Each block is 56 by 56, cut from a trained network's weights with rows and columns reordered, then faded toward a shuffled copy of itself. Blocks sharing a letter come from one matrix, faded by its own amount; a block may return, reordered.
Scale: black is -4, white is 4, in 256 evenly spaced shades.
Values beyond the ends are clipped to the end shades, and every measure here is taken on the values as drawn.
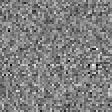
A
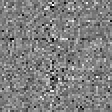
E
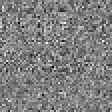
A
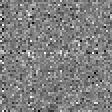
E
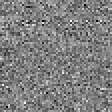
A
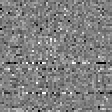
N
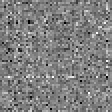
E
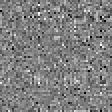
E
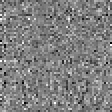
N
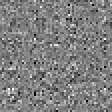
N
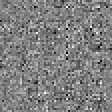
N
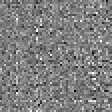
N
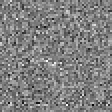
A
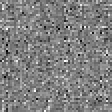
E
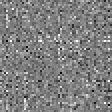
E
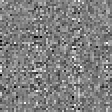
N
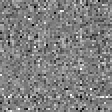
E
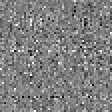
E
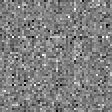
E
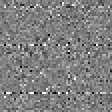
N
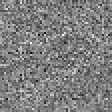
A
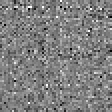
E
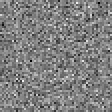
A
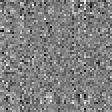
N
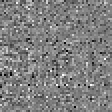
E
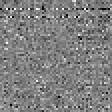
N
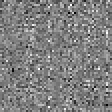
N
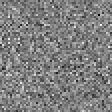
A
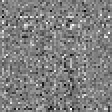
E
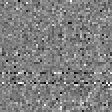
N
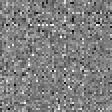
E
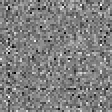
E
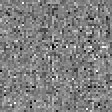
E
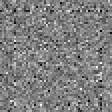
E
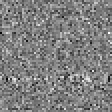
A
